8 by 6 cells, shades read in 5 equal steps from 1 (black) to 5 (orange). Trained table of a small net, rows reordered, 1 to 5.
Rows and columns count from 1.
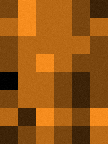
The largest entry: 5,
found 5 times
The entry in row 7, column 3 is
5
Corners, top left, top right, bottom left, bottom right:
3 2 2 4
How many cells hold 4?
20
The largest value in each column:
4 5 5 4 4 5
